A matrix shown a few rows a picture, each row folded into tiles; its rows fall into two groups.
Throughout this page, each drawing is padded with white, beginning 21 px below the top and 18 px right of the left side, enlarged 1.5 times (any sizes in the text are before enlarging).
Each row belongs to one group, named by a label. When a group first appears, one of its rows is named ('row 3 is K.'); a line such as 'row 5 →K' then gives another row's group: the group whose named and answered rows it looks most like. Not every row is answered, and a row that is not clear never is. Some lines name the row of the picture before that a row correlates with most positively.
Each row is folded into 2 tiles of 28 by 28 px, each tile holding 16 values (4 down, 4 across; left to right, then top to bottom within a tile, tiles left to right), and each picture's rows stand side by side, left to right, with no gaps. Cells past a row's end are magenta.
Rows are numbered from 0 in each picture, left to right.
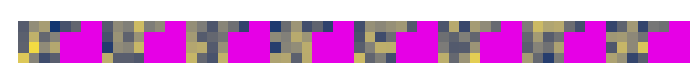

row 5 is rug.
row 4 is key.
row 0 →key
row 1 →key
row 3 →key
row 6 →key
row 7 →key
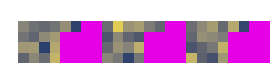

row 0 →rug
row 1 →key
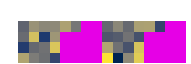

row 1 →rug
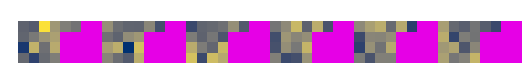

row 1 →rug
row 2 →rug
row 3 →key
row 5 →rug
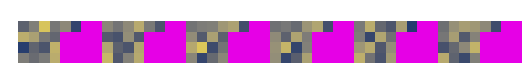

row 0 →key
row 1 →rug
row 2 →rug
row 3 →rug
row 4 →rug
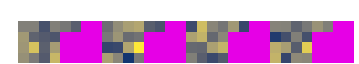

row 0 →rug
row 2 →key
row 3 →rug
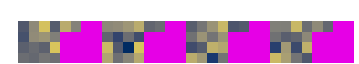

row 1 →rug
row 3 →key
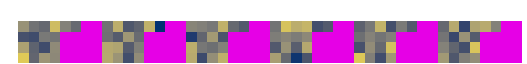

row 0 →rug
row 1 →rug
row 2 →rug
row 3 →key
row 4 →key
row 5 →rug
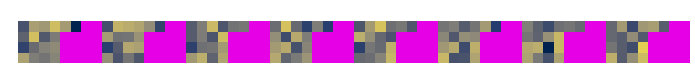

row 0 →key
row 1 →key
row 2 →key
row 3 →rug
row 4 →key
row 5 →rug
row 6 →rug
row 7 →rug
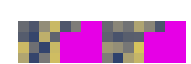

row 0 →rug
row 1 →rug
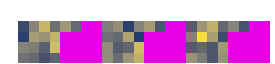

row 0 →key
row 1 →rug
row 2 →key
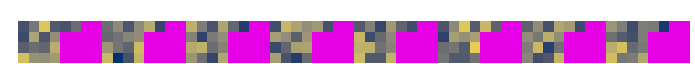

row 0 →key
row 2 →rug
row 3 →key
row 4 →rug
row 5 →key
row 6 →rug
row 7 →rug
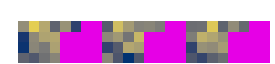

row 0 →key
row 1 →key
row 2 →key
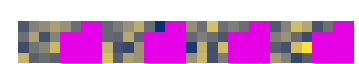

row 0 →key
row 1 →rug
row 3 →key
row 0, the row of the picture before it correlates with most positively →1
